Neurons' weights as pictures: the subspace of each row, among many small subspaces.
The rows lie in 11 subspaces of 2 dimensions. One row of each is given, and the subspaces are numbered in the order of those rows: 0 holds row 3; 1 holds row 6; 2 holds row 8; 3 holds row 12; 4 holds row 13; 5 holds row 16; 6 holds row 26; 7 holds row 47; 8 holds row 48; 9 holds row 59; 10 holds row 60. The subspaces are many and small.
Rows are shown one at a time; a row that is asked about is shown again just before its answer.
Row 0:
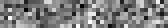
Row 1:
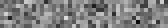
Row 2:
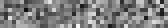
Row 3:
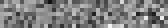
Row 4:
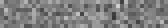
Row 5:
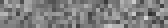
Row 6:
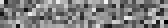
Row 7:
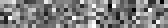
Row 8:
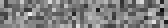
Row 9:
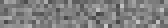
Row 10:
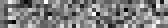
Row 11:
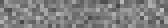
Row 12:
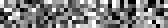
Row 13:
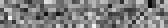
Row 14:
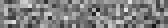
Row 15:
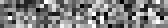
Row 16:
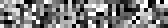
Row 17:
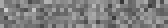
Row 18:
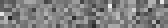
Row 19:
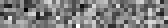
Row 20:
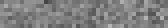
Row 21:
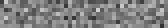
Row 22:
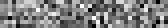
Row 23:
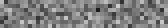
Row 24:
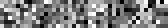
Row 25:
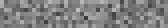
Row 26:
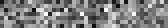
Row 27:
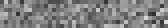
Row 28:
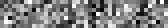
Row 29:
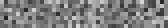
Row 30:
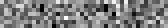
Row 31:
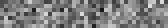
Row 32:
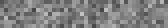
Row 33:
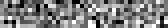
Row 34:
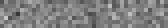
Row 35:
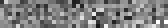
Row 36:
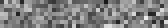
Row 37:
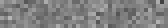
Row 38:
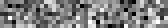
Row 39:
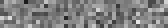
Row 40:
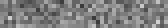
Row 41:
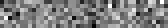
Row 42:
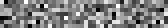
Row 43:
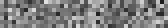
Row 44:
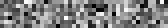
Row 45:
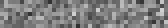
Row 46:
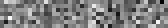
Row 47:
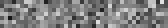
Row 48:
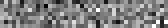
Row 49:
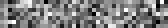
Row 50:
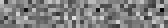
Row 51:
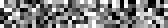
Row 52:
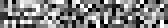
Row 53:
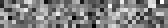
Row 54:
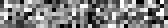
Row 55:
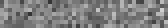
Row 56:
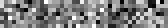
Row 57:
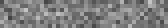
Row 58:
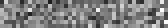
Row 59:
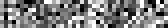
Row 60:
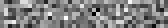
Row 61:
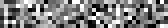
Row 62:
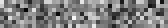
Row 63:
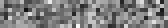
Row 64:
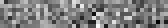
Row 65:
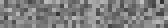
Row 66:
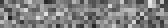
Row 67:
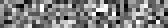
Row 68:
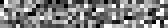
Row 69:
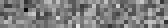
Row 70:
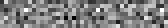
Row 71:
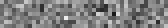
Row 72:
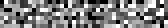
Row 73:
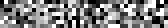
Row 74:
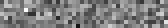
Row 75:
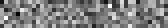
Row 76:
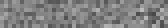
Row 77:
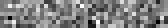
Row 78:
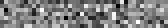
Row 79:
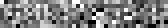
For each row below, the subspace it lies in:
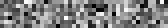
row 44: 5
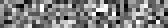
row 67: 6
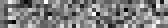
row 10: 10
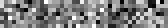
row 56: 7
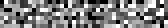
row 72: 9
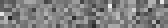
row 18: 3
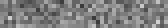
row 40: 0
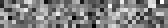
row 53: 7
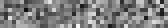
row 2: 2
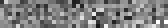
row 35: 1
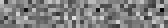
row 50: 10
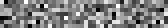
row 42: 4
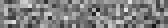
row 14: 10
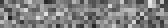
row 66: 4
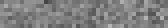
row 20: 0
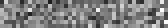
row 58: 2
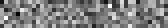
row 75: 3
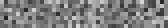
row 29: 9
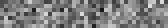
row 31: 6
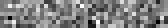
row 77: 8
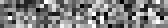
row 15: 0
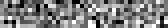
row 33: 8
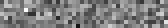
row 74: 1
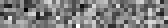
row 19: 1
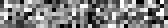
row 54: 2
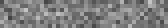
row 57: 4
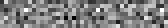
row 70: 10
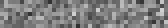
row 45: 2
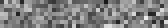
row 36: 8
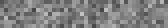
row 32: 6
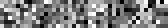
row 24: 5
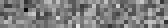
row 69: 1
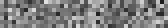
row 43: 9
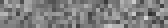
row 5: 8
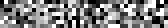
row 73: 10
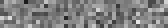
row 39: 4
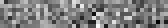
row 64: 1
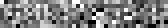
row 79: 1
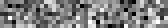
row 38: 8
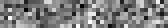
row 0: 2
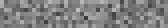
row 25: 7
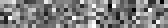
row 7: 3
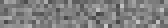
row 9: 7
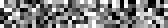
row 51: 3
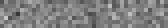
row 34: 3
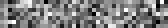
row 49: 10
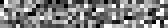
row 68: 1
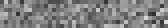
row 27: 8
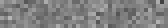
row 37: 7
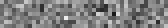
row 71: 6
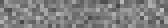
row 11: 4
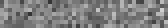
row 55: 2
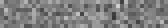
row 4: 5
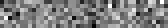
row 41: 3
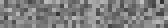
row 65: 9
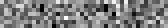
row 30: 6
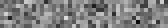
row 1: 5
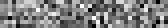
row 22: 0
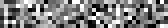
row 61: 9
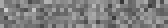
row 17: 5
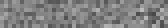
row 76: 0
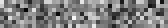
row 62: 7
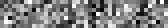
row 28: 6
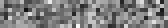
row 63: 2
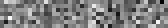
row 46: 3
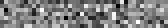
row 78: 5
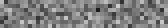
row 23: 4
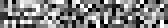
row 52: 0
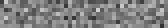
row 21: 9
